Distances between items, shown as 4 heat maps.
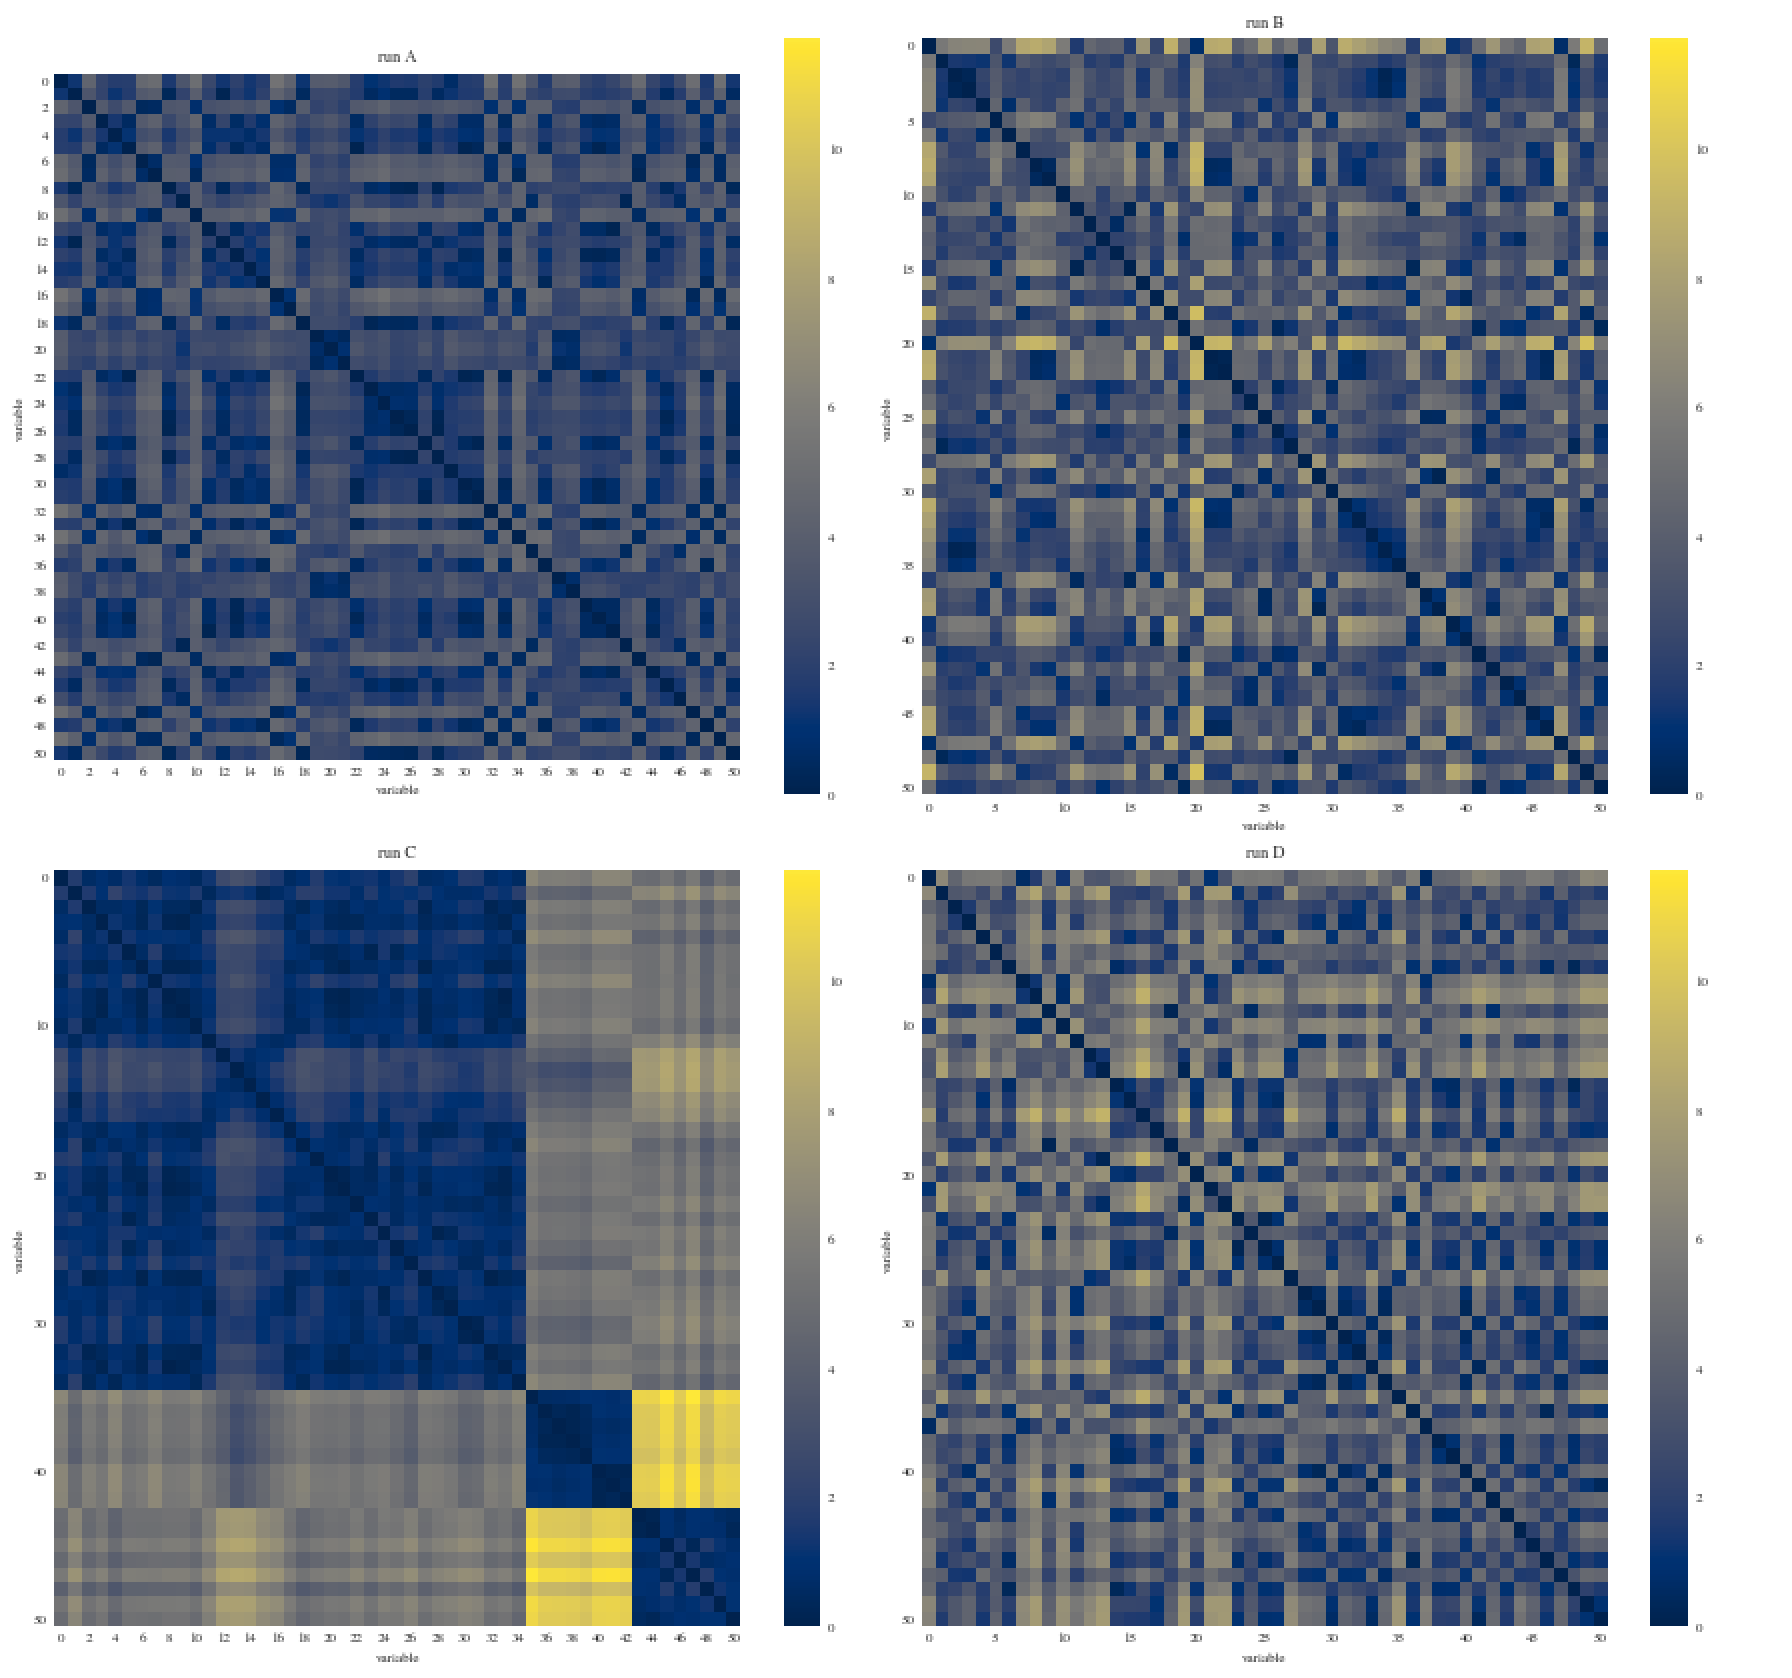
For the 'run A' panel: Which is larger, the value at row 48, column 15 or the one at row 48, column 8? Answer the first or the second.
the second
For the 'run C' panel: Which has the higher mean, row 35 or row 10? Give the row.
35
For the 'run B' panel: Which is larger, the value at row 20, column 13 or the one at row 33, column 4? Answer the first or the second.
the first
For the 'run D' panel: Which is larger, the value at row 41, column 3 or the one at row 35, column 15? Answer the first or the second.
the second
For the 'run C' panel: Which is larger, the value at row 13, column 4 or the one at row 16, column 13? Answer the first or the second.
the first
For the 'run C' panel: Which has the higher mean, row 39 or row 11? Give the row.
39
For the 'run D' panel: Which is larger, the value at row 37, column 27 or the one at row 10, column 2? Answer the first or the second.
the second
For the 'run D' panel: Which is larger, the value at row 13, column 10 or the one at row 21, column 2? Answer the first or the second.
the second
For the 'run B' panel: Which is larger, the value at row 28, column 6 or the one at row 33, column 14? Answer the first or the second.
the first
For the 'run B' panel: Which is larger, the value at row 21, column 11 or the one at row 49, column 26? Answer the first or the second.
the first
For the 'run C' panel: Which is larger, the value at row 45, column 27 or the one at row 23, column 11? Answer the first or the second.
the first
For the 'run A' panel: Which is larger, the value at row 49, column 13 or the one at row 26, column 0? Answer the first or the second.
the first
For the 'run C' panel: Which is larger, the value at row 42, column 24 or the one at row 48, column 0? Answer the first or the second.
the first
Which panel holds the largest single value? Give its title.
run C
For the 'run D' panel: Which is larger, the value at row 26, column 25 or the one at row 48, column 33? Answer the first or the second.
the second
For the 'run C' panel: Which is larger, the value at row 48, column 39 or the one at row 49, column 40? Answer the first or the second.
the second
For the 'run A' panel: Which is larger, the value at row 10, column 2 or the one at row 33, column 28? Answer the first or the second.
the second
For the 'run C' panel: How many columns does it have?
51
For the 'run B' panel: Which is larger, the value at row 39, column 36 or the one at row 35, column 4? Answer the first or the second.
the second
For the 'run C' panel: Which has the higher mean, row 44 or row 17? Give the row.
44
